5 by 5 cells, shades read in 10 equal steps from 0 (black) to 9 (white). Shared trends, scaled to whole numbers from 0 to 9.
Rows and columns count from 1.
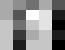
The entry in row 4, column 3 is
6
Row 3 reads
7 4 7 8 0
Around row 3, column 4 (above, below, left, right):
8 7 7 0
